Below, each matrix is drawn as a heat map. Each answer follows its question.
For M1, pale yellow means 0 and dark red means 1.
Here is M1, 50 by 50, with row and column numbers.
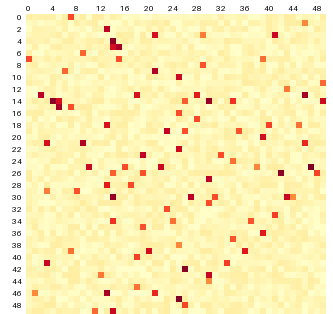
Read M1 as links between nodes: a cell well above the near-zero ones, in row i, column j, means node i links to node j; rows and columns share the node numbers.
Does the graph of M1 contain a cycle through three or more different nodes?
no
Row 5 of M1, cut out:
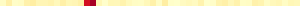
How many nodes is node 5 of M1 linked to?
2
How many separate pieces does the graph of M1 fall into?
3
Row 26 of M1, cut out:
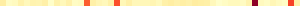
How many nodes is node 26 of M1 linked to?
4
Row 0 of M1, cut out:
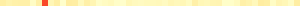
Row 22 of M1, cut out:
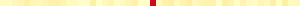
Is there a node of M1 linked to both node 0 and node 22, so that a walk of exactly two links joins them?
no
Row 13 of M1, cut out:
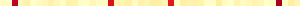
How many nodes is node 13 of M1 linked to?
4
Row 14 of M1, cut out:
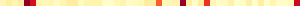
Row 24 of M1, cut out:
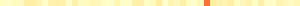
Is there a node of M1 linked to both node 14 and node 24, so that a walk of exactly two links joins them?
yes
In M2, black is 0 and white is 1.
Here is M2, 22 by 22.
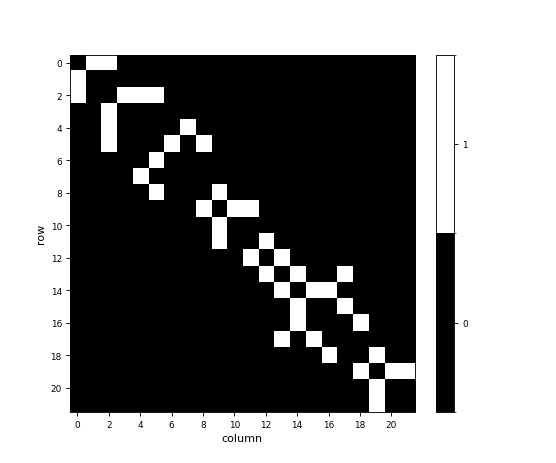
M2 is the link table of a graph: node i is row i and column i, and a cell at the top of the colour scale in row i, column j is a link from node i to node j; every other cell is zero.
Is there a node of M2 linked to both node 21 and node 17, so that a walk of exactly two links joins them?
no
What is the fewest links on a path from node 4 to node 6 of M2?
3
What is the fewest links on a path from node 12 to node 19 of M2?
5
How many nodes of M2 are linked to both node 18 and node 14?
1
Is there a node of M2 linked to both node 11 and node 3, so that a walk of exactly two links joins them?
no
